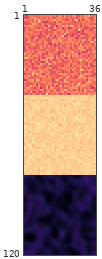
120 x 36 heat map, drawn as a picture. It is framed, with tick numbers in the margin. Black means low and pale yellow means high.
It is made of 3 by 1 panels. Panel 1,1: high, fine-grained. Panel 2,1: very high, fine-grained, faint in contrast. Panel 3,1: very low, blotchy, faint in contrast.
